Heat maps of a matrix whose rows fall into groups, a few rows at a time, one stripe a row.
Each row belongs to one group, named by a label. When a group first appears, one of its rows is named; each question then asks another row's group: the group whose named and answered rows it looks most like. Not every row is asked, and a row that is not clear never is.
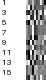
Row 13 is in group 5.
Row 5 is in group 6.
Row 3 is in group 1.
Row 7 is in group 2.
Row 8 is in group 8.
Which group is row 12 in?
1
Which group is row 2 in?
5
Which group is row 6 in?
2
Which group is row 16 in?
6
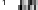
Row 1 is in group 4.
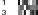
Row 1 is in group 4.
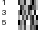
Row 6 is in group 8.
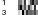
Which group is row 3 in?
5
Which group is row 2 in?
1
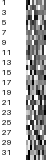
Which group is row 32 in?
6
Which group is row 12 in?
2
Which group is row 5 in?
4
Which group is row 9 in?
2
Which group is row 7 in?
2
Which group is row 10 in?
1
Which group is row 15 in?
5
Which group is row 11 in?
1
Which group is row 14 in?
4
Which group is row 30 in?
5
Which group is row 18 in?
1
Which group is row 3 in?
2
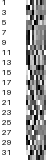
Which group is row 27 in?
2
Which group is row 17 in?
1
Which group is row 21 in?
4
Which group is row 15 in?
5
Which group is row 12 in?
6
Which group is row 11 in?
1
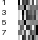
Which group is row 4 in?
5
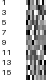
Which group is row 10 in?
8
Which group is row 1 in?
1
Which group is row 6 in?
2
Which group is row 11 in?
4
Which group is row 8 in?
2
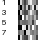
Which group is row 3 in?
4
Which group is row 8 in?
4
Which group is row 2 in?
1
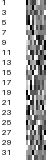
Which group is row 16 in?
2
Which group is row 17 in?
5
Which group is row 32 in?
2
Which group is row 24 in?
2
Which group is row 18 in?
5
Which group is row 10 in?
8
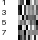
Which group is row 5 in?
8
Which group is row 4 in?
5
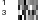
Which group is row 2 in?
4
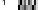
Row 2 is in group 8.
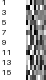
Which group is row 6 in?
5
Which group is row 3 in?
2
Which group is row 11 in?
6
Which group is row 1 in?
5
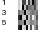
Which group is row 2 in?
5
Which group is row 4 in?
6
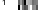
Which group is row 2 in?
4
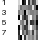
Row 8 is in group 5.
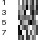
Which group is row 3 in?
8
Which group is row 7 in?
6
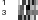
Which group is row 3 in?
2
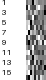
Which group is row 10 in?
2
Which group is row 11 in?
5
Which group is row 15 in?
5
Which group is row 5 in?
5
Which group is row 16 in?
6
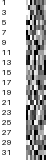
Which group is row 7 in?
4
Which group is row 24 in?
4
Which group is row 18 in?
8
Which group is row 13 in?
6
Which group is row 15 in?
8
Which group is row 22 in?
6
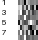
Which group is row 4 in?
2
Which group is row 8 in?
2
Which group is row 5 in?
4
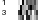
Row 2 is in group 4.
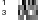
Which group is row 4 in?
2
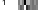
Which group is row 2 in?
2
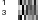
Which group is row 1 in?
1
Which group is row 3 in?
5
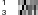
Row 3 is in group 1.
